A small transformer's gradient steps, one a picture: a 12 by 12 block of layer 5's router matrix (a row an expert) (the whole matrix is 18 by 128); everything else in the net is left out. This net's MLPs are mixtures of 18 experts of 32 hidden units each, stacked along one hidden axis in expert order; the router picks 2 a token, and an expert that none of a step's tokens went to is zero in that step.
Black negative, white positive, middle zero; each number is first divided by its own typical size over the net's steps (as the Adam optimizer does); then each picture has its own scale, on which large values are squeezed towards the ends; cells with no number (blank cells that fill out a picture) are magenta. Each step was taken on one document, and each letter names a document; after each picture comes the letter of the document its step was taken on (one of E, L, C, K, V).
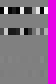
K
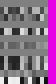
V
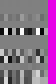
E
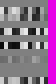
V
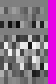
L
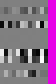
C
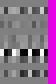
C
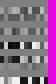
V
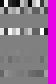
K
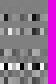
E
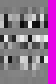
L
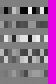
C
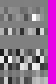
E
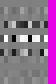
C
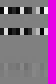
K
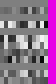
L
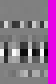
C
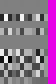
E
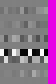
C
